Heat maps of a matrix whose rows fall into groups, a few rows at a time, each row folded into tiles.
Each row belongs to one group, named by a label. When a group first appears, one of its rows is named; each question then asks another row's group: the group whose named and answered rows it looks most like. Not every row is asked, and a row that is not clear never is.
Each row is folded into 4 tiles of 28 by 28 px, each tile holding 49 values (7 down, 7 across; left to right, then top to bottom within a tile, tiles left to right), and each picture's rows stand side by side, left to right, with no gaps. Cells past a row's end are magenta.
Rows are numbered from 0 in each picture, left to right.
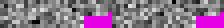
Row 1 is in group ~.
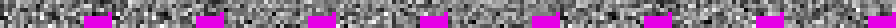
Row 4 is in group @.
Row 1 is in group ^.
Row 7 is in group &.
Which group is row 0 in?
^
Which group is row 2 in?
@
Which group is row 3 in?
&
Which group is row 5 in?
^
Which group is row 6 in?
~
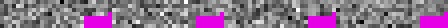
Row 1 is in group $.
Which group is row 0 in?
~
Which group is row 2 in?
&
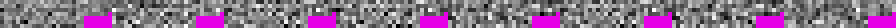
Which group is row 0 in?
@
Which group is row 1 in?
$
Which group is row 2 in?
@
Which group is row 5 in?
@
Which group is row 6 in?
^
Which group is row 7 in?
&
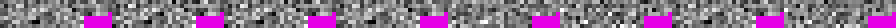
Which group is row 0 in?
~
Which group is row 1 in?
~
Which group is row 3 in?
~
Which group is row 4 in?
&
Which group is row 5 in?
$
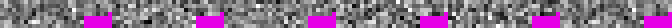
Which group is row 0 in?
&
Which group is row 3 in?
&
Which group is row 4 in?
^
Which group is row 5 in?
&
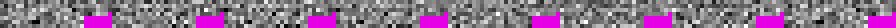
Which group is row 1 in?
@
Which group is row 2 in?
@
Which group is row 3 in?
@
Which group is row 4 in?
&
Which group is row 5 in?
$
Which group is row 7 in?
~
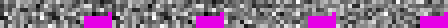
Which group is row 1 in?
^
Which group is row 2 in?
$
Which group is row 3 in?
&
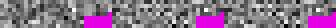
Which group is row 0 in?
&
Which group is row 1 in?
@
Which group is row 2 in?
@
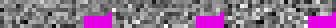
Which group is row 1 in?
$
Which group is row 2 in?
~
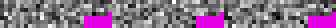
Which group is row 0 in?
^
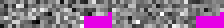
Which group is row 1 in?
$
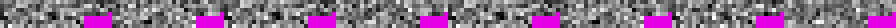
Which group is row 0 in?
^
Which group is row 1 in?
~
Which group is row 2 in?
^
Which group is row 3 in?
&
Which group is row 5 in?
~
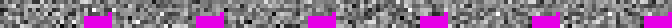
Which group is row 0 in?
@
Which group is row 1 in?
$
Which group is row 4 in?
&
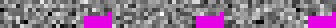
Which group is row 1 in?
&
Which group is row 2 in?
~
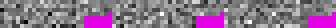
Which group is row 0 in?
@
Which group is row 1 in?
&
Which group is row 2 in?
$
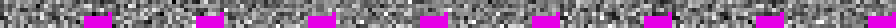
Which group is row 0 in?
^
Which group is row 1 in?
~
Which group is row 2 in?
$
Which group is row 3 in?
$
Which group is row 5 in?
^
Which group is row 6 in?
^
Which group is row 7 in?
&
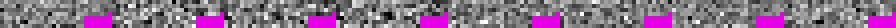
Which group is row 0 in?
@
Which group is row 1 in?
~
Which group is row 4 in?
&
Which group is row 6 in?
$
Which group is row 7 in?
~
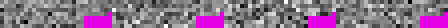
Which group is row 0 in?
@
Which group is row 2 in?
&
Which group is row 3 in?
@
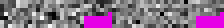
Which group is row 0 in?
^
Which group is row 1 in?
@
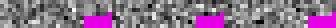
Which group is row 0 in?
&
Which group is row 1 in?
^
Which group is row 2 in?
~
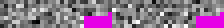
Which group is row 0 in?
~
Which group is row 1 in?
$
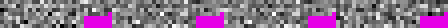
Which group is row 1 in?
$
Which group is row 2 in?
$
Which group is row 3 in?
^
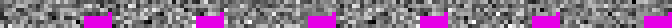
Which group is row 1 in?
~
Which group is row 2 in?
$
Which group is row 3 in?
~
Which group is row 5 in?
@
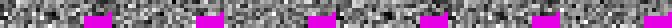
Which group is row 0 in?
^
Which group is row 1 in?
~
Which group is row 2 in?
&
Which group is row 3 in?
^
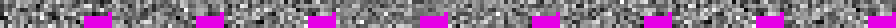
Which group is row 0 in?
^
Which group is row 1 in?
&
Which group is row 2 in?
~
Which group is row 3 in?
$
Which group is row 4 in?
&
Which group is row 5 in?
&
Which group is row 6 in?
~
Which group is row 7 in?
~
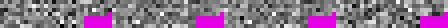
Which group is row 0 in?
@
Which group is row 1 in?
$
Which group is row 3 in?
&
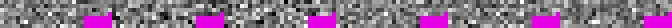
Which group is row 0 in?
$
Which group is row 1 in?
^
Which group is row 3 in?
&
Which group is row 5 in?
&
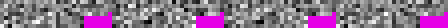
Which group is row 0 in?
&
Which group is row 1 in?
~
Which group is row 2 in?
~
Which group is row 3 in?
&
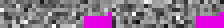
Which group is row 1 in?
@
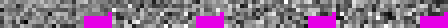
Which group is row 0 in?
@
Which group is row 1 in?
$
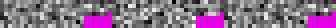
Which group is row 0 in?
^
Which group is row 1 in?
~
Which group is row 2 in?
^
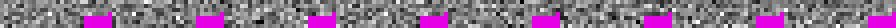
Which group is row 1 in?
@
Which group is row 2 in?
~
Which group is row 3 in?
&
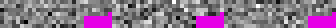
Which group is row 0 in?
@
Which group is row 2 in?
@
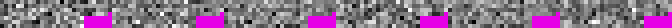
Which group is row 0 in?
~
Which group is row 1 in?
$
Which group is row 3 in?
&
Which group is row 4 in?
@
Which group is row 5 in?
&
